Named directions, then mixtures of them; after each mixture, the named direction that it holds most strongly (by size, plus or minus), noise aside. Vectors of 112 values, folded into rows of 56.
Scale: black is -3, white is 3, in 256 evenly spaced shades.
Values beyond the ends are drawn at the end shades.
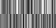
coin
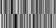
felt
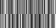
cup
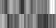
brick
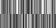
coin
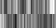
brick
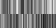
coin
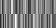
felt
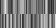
cup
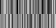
coin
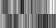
brick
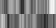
brick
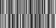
cup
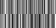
cup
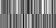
coin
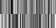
cup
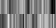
brick
